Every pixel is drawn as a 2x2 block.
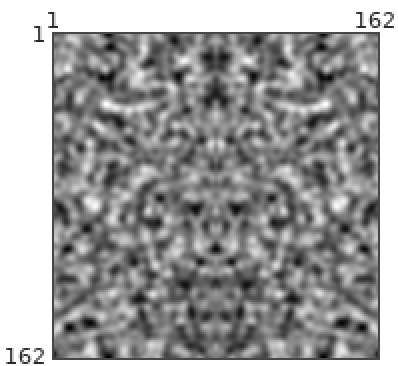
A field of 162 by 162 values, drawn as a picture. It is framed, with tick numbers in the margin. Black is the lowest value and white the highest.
Grain: blotchy. Histogram: bell-shaped. Seam: none. Stripes: none. Mirror symmetry: left to right. Lone odd cells: none.
